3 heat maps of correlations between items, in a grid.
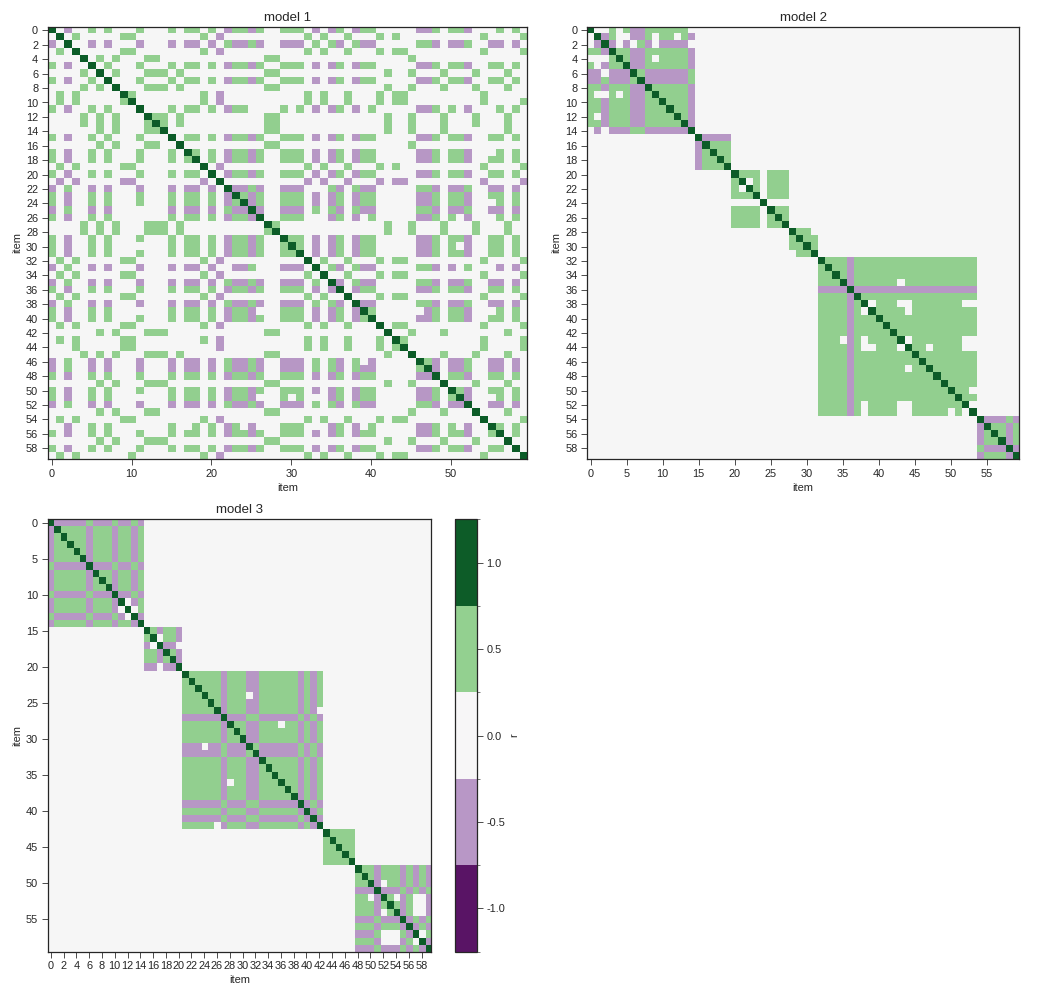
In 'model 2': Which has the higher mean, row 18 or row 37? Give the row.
37
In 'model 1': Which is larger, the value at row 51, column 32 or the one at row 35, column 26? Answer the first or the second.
the first
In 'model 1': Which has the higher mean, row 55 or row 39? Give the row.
39
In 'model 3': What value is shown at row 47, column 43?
0.5
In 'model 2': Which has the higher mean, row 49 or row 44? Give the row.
49
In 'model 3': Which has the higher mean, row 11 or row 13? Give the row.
11
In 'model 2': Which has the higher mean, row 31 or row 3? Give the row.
3
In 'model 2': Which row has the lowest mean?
36
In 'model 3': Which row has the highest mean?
24
